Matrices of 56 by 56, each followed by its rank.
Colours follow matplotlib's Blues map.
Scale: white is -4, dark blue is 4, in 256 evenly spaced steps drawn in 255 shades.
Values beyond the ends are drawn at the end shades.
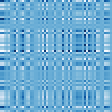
one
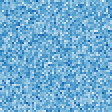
full rank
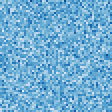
full rank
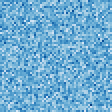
full rank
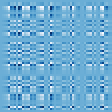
one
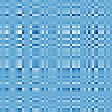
one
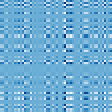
one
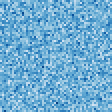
full rank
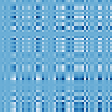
one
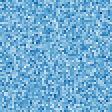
full rank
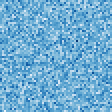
full rank
